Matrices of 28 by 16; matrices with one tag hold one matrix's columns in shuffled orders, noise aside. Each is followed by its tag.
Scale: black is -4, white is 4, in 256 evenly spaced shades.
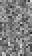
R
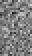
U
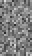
R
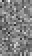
R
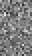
U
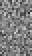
U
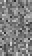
R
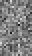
R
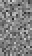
U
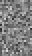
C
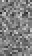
U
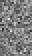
C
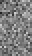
U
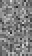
R
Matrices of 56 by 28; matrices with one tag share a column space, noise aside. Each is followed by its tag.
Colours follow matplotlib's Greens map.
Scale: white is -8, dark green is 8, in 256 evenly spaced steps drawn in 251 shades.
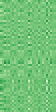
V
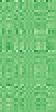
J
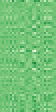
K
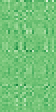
J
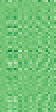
K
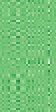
V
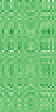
J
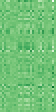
J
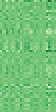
J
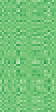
V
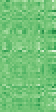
J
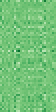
K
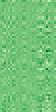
K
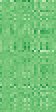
J
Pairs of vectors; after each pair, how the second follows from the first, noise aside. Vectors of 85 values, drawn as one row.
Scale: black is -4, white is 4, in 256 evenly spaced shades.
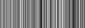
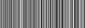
sign-scrambled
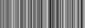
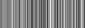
sign-scrambled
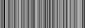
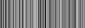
wrapped around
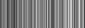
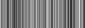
sign-scrambled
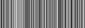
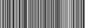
reversed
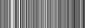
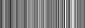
reversed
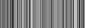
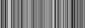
reversed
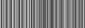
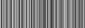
copied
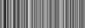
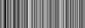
copied
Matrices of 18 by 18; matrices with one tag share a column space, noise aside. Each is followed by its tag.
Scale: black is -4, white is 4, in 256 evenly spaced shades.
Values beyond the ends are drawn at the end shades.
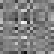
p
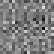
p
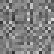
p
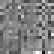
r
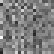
r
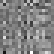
r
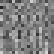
r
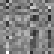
r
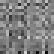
r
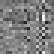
p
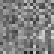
r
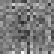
r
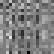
r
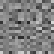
p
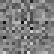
p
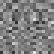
p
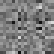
p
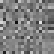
p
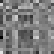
r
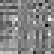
r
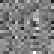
p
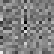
p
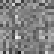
r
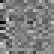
p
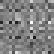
p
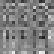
r
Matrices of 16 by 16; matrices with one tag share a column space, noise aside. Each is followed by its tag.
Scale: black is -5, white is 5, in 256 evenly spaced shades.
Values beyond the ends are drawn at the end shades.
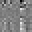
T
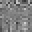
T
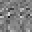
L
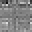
T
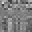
T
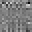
T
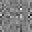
L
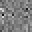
L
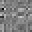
L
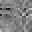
L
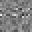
L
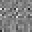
L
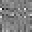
L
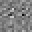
L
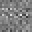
L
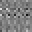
L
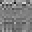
T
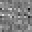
L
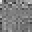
T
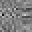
L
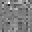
T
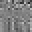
T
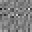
L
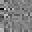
L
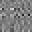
L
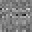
L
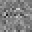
L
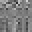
T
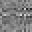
L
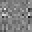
L
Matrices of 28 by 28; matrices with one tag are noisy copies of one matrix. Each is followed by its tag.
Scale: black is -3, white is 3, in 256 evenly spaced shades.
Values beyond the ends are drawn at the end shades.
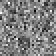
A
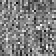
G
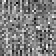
G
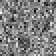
A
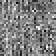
G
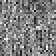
G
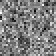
A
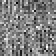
G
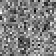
A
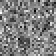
A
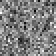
A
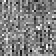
G
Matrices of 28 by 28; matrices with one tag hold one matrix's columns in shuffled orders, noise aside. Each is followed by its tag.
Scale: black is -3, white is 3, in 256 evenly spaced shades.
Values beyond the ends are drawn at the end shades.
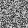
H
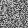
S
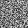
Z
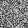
H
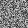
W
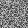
Z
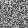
S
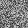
H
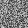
H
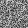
S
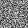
Z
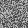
H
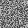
Z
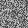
W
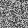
W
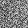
Z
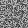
S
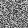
S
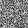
H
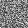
S
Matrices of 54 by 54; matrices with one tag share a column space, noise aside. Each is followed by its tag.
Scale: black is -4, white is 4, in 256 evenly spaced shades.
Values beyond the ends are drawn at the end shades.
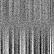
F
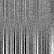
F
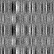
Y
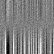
F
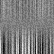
F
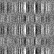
Y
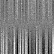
F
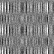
Y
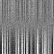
F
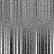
F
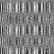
Y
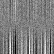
F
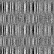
Y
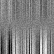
F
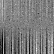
F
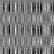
Y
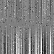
F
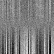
F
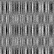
Y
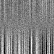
F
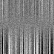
F
